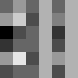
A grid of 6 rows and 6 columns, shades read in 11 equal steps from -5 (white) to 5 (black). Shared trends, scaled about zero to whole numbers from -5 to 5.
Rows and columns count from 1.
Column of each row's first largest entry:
1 3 1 1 3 1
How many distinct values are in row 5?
4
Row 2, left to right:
-1 -3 2 -2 0 -2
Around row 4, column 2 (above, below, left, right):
2 -4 3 1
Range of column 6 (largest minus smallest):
0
